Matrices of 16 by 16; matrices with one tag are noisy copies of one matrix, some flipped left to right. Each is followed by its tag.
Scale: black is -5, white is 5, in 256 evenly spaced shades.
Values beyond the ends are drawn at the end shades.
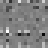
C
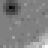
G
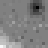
G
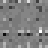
C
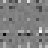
C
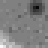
G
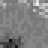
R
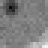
G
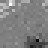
R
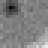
G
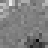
R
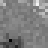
R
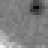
G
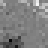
R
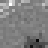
R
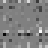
C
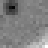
G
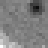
G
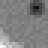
G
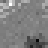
R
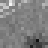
R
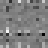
C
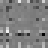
C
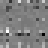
C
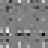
C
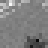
R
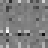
C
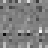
C
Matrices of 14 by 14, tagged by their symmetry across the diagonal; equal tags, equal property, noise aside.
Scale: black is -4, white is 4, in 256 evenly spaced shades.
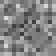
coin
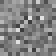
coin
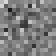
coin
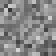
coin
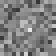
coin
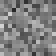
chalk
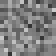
chalk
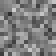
chalk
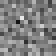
chalk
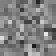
chalk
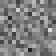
chalk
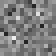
coin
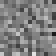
chalk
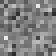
coin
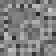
coin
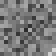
coin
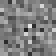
chalk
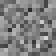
coin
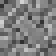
coin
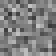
chalk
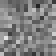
chalk
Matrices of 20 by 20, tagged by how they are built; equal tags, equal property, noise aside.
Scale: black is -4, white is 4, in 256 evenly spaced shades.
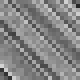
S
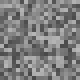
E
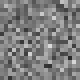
E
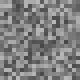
E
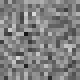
E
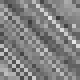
S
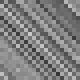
S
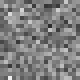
E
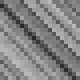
S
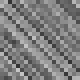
S
